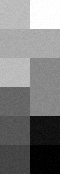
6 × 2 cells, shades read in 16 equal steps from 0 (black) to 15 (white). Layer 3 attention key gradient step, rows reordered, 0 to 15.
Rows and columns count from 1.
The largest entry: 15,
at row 1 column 2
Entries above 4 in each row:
2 2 2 2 1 0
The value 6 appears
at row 4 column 1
